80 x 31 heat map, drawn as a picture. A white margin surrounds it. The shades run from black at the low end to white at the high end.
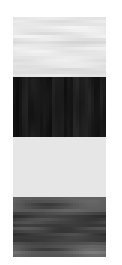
It is made of 4 by 1 panels. Panel 1,1: very high, streaked across, faint in contrast. Panel 2,1: very low, streaked downward, faint in contrast. Panel 3,1: very high, flat. Panel 4,1: low, streaked across.
